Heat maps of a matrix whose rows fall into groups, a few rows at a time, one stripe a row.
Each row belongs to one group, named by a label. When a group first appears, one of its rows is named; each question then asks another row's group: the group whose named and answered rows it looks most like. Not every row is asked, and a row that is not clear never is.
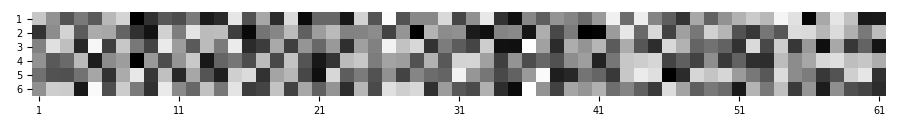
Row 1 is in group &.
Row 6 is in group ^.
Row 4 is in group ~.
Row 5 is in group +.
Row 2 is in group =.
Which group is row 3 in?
^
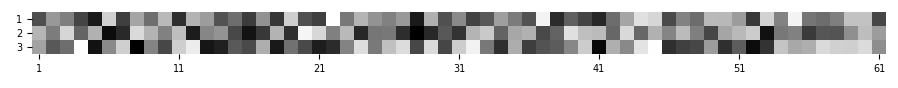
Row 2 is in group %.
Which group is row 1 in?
=
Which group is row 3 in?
~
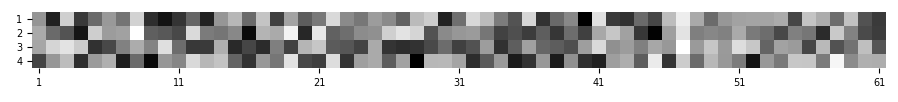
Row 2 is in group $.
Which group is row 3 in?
%
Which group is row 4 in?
=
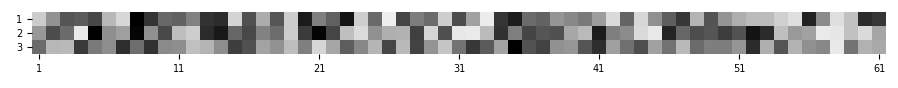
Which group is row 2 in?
~
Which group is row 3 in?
=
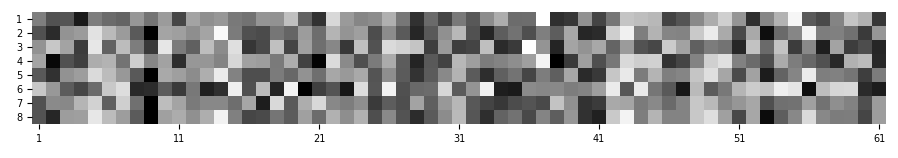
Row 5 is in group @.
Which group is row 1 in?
+
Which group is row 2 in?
@
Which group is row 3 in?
^
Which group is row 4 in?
+
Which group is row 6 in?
&
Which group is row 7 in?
@
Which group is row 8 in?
@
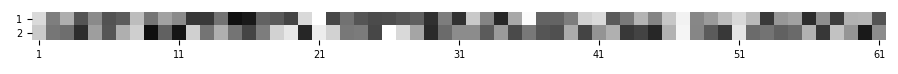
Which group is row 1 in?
%
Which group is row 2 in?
$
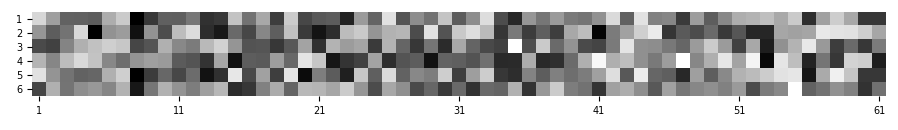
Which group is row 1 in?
&
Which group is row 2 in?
~
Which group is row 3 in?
@
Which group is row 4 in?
%
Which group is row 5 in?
&
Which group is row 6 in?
@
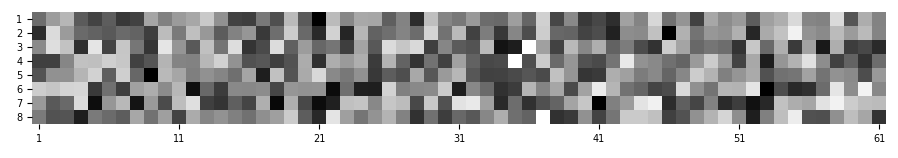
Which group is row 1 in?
=
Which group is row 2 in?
=
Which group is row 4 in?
@
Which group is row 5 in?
@
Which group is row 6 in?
%
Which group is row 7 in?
~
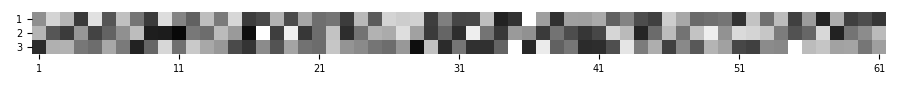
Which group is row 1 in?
^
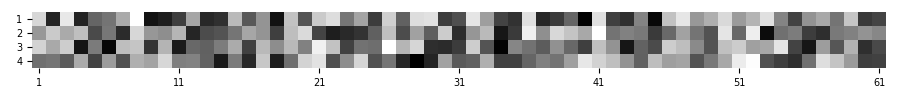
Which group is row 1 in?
$
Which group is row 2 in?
%
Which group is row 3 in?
$
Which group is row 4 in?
%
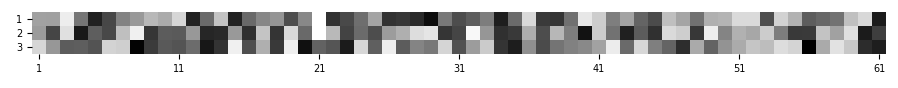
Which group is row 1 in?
%
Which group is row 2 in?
$
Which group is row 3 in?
&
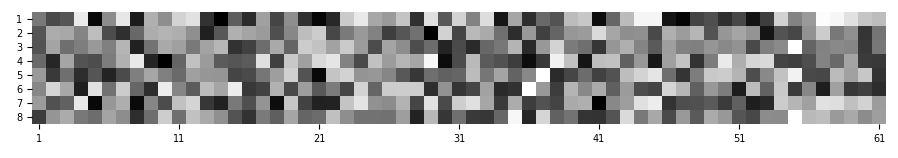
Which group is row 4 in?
$
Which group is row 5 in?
+
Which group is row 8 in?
=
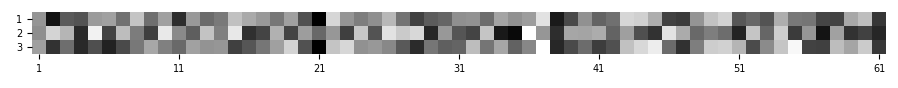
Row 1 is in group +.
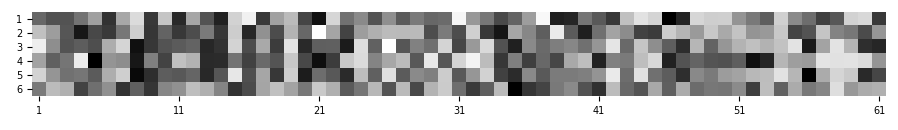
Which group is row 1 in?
+
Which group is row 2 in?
$
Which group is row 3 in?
&
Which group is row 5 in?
&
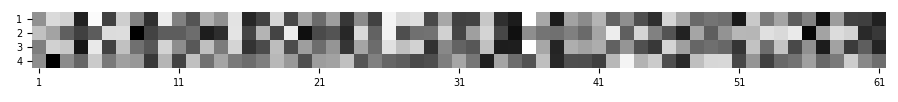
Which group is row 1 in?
^
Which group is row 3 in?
^
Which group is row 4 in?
+
